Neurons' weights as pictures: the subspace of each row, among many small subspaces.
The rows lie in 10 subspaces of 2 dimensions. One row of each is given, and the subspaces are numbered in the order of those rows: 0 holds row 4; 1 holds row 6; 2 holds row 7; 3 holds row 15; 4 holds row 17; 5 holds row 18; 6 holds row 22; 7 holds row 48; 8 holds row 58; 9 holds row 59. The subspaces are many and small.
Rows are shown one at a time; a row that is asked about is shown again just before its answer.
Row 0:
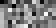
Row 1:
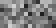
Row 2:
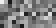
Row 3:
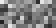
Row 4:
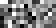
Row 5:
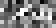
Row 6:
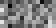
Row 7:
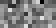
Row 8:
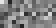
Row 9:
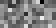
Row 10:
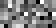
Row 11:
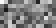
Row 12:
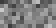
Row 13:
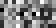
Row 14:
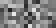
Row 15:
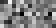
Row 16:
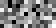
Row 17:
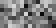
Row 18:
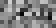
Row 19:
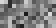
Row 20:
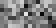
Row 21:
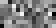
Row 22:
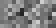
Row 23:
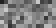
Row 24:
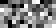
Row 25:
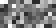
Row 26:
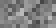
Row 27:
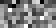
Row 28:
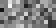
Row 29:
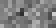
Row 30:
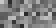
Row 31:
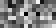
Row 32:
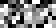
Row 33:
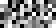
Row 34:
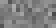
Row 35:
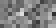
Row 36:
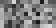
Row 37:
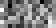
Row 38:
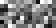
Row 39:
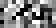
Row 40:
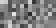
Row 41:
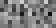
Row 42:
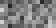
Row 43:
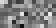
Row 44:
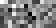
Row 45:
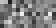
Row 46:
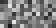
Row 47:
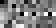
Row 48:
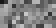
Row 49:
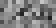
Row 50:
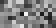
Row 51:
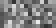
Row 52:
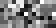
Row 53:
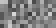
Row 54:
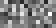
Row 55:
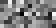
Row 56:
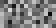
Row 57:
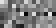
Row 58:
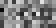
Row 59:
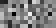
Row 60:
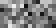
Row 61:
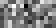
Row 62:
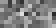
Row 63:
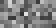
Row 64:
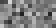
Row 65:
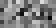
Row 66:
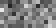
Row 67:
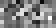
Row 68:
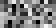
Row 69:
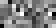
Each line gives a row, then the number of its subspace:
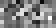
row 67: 5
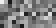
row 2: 0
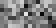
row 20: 4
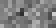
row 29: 6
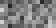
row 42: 1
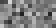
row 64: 3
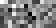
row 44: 0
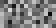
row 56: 5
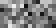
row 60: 4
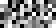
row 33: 9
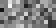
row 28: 7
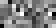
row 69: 6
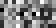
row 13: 8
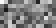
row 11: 1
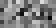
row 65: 5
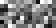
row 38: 1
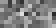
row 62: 3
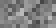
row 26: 6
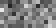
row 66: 7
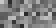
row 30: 0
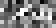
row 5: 5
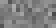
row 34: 6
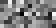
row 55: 3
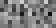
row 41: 8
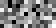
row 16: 9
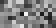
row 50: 4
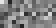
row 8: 0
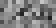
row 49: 5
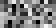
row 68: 8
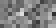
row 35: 6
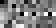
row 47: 2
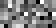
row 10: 2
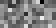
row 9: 2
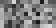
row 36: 8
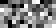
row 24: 4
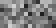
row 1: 4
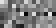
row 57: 2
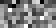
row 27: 2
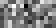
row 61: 3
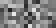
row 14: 9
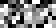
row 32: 7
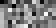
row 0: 2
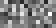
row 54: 8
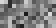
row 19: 7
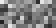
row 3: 1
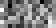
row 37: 1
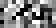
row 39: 5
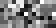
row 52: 3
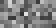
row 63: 0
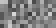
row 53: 9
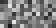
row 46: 9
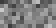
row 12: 7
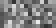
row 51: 8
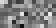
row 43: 4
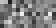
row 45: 3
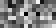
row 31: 0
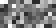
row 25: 7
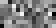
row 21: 6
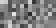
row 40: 9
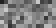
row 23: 1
